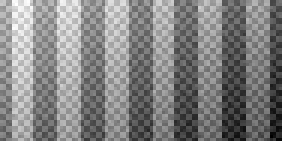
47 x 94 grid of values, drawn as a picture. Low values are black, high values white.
Average level on the scale: 50%. Ninth with the highest average: top left. Stripes: upright, repeating 6 times. Ninth with the lowest average: bottom right. Slope: up to the top left.
